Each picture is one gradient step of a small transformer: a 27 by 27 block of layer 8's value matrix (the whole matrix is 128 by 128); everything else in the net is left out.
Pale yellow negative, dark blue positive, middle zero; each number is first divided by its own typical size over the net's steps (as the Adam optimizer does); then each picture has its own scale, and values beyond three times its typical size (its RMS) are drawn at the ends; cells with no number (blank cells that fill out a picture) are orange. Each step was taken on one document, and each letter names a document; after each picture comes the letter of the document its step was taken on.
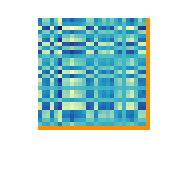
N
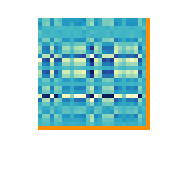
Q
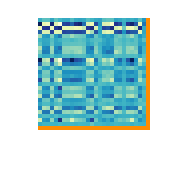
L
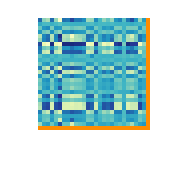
N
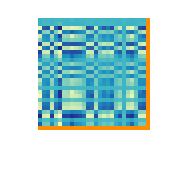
N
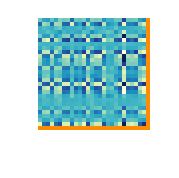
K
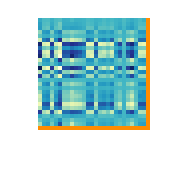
N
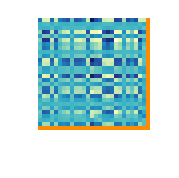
L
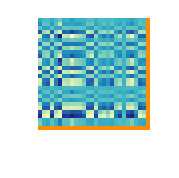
N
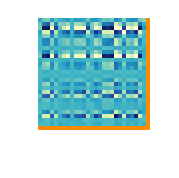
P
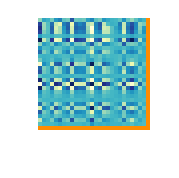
K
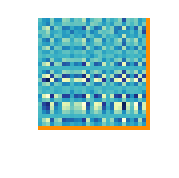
K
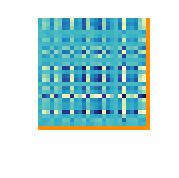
K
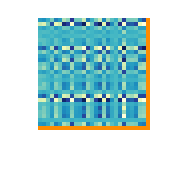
K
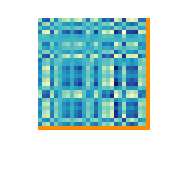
P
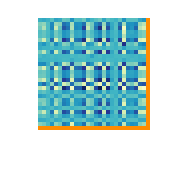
K
